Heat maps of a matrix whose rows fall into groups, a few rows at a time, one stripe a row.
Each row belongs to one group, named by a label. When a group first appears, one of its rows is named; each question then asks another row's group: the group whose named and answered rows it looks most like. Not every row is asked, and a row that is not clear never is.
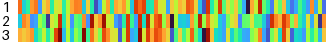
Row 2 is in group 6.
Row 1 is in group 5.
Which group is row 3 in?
6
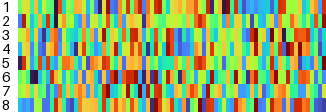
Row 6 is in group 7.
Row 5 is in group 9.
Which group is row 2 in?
9
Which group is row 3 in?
7
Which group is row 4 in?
7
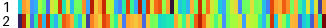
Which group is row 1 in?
6
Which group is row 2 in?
9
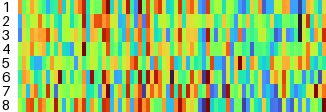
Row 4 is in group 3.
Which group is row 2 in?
3
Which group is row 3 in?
3
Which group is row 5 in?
7
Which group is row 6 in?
6
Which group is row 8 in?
3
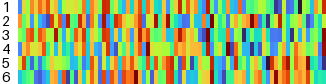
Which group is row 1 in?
3
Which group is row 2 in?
7
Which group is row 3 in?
3
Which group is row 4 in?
3
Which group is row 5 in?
7
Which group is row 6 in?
7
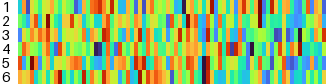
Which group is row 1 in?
6
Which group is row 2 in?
5
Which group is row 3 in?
3
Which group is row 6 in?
6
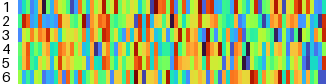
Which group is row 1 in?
7
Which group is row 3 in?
3
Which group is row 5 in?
9
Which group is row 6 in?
7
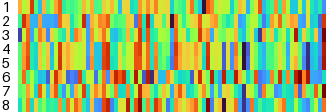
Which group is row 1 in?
6
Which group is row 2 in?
9
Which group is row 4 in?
9
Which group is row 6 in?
7
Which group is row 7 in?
3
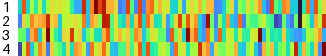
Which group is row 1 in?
6
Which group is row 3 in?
5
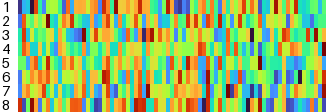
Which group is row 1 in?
7
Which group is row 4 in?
9
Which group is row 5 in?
5
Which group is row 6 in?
3
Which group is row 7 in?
3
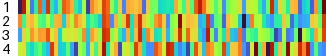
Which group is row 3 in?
3
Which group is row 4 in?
7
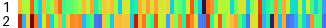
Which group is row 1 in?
6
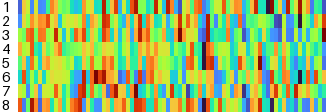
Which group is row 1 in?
7
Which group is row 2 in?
3
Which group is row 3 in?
3
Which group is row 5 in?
6
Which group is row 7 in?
7
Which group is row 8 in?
5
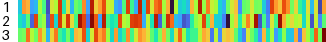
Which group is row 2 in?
7
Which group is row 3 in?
3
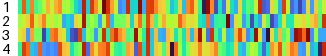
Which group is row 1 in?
6
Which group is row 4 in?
9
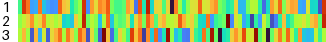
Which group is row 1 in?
9
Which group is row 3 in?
7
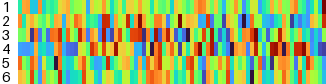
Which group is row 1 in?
9
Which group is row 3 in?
7
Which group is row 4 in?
7
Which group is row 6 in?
6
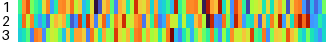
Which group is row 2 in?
7
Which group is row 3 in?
7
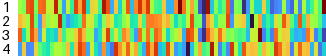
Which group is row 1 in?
3
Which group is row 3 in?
5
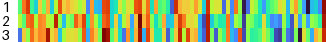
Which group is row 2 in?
3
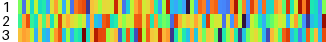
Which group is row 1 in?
7
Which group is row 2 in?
9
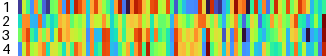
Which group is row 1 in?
7
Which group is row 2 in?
9
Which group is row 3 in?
9
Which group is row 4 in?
3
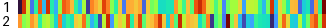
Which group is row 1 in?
9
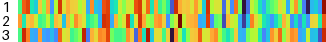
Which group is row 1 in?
9
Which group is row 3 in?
9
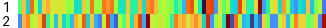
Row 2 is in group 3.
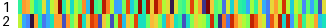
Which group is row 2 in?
7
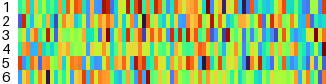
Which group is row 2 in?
9
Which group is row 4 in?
9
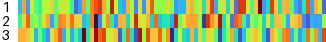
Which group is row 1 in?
6
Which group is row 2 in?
9
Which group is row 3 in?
6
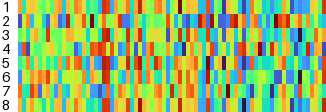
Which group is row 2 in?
7
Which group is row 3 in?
5
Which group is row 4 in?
6
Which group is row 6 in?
3
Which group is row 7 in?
5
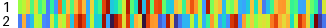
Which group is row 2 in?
7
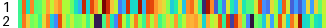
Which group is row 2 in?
9
